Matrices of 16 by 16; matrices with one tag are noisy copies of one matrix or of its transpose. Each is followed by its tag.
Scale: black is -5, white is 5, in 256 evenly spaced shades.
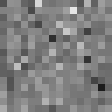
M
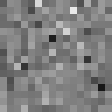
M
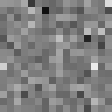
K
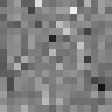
M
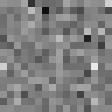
K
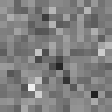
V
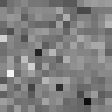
M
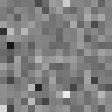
K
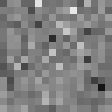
M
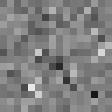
V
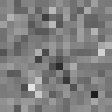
V
